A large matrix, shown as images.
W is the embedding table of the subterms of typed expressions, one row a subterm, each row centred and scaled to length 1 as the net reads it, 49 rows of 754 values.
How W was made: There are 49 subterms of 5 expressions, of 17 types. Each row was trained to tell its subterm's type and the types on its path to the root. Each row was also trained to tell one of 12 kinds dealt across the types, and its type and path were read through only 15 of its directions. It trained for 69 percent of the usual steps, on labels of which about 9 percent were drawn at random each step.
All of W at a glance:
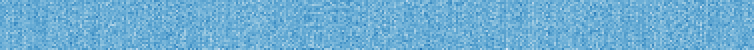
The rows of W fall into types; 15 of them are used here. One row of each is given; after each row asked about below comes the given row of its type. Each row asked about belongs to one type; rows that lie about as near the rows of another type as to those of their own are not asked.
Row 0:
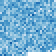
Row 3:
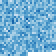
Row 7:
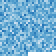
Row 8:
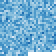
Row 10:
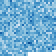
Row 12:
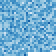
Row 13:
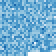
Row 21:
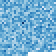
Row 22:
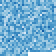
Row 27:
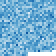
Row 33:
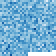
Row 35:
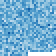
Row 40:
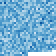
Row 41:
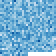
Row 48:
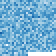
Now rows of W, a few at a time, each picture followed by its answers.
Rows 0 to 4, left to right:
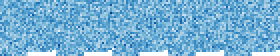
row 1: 21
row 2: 27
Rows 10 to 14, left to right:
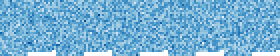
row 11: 33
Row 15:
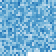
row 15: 0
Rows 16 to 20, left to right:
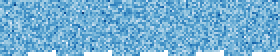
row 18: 48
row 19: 27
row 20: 10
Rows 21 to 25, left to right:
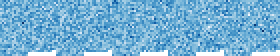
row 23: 21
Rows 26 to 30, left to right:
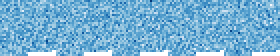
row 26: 48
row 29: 7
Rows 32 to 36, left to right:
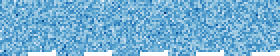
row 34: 35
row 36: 27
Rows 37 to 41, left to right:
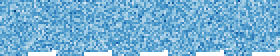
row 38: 35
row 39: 12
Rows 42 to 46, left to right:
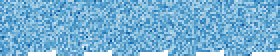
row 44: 22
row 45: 22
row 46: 21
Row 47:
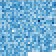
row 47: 13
